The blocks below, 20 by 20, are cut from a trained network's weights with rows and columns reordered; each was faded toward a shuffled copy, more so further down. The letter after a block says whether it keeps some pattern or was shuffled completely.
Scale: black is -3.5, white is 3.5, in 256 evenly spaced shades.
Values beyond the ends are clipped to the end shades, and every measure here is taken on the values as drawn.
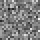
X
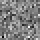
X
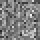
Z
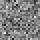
Z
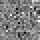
X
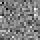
Z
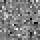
X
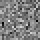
X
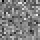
X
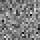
X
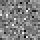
X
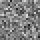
X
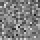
X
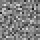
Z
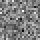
X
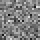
Z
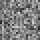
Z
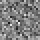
X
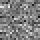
Z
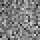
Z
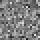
X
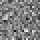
Z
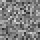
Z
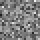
X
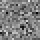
Z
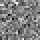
Z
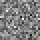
X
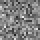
X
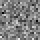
X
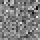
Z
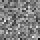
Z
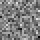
X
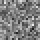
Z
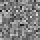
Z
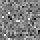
X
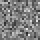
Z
